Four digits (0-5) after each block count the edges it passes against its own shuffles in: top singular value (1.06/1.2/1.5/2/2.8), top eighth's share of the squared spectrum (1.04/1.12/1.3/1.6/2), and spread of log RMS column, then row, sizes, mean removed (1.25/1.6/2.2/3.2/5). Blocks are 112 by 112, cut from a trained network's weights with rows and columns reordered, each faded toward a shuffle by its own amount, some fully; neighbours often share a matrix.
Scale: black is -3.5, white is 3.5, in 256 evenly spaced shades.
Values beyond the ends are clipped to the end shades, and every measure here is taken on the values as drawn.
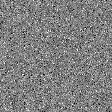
3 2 1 0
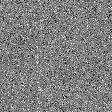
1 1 0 0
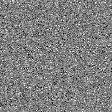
3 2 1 2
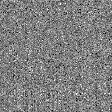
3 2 1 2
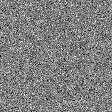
0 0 0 0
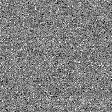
2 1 0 0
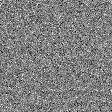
1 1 0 0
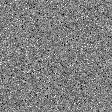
0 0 0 0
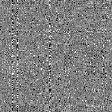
3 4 3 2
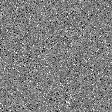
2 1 1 0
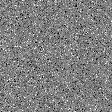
1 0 0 0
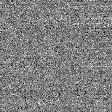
3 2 1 1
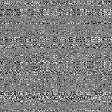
4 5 1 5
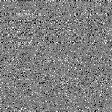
4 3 0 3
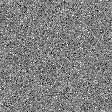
1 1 0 0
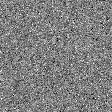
0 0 0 0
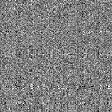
4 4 2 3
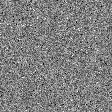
0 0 0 0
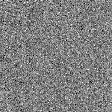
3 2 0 0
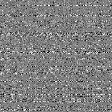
4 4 1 4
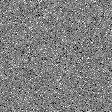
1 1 0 0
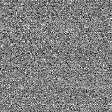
3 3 1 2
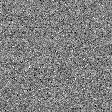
2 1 0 0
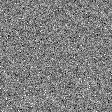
0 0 0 0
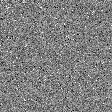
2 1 0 0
